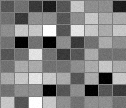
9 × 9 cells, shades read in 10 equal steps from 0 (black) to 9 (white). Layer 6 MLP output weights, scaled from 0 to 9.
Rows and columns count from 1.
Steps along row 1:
up down down up up down same down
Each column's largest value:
7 7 9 9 6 8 7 7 7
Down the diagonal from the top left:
3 2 7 0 2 5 6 3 4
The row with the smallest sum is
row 8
